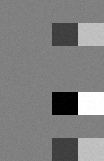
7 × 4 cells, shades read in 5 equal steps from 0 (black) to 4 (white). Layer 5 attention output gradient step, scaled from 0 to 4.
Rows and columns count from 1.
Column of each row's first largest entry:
1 4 1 1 4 1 4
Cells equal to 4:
1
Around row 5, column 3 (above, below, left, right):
2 2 2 4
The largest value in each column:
2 2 2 4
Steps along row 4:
same same same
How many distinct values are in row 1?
1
